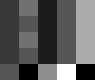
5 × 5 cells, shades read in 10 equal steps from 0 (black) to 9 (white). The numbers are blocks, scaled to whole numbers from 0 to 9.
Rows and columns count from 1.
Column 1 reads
2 2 2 2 3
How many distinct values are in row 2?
4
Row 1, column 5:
6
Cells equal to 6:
4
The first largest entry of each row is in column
5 5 5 5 4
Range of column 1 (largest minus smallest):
1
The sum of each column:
11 14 9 21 24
